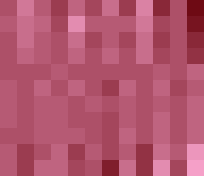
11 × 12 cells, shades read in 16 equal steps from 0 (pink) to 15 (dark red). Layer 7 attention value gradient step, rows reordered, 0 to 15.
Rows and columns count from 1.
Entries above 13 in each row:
1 1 0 0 0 0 0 0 0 0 0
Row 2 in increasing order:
2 4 5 6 7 7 7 7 8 9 9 14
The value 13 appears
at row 11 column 7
